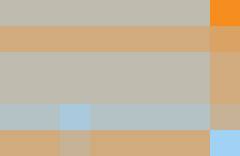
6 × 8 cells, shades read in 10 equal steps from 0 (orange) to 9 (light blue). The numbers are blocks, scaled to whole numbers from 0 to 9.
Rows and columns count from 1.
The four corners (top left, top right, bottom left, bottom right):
6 0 4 9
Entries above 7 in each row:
0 0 0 0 1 1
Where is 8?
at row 5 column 3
